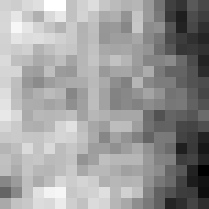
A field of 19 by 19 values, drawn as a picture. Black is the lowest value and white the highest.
Lone odd cells: none. Ninth with the highest average: top left. Slope: up to the left. Stripes: none.
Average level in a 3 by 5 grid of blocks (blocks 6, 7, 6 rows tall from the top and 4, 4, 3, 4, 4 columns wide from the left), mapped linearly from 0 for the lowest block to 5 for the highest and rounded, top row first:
5 5 4 3 0
4 4 4 3 1
4 5 4 3 0
